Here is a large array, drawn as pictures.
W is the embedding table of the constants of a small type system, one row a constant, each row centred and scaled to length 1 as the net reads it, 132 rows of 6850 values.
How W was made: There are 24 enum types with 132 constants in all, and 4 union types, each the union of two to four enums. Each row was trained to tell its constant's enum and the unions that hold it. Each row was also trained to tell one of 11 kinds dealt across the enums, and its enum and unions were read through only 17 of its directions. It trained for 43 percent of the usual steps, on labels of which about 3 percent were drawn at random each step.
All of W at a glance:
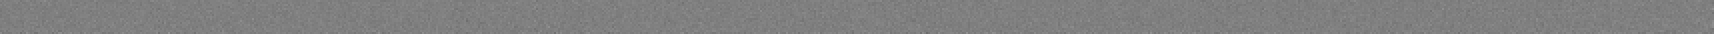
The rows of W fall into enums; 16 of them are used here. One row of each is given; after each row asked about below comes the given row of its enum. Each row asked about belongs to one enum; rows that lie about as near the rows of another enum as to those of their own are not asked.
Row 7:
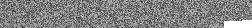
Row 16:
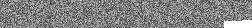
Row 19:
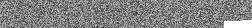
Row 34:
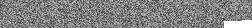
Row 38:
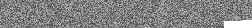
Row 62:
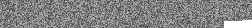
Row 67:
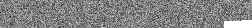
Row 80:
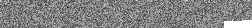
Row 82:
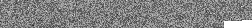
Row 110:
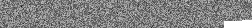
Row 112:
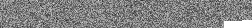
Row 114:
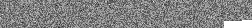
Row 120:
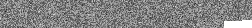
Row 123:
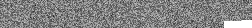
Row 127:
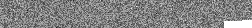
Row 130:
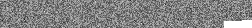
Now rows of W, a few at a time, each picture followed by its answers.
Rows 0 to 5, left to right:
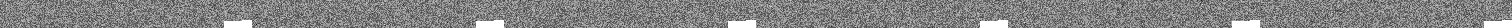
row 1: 34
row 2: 82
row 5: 114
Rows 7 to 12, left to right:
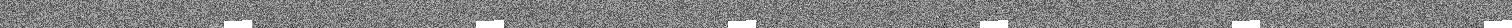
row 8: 80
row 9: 7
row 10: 112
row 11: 62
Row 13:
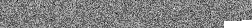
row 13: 67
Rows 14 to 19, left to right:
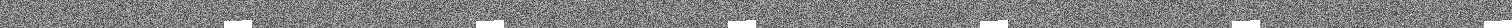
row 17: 80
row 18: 110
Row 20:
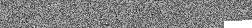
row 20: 127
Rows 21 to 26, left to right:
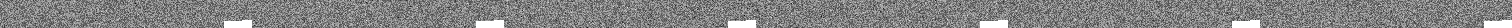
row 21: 82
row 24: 114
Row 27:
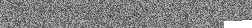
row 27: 80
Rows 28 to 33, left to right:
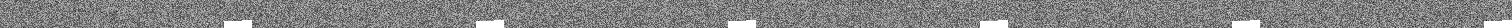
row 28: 7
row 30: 38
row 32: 120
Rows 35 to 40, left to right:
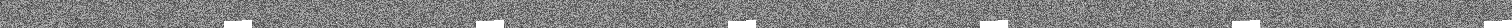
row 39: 67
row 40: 19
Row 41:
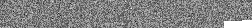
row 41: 34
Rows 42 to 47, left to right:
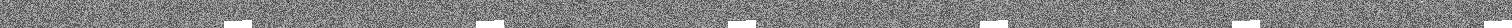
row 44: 114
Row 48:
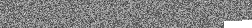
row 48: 127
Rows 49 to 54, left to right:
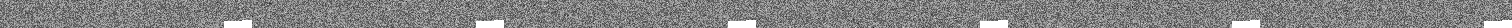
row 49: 7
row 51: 62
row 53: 62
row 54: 80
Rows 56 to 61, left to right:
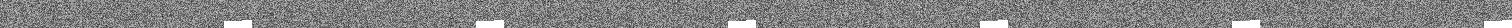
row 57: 19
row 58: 34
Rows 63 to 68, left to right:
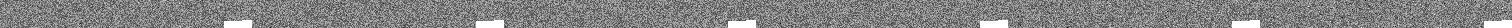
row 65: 7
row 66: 38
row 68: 67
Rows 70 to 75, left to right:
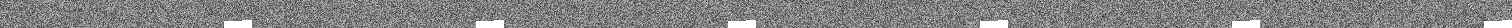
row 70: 7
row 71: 130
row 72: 112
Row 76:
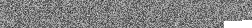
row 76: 80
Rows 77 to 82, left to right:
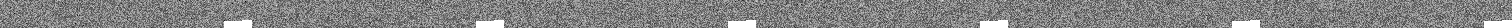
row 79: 82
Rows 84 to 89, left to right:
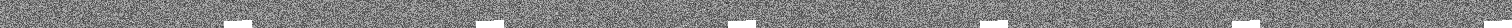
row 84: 38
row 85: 38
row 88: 38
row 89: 127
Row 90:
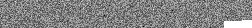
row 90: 130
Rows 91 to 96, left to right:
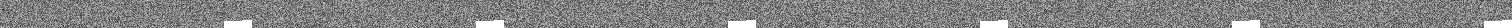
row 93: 127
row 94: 82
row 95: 110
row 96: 127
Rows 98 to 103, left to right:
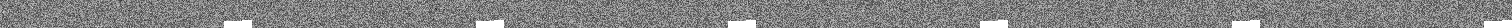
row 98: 19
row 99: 38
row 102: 110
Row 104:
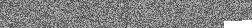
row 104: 34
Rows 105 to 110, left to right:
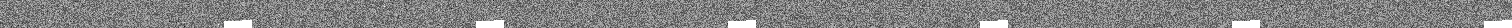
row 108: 34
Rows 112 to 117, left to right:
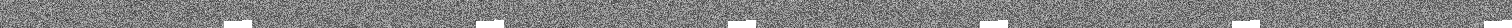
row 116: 82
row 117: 127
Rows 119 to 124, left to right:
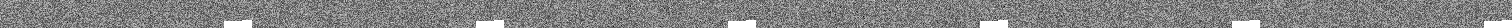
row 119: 82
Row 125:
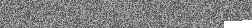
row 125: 7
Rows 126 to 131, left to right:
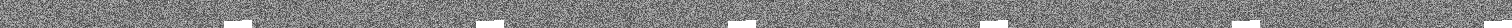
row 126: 110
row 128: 34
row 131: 114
